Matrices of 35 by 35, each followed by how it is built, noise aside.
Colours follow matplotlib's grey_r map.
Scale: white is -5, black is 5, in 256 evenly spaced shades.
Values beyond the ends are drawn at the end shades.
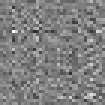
low rank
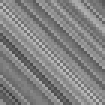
Toeplitz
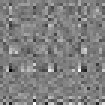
low rank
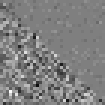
lower triangular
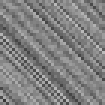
Toeplitz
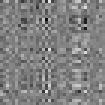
low rank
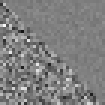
lower triangular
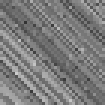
Toeplitz
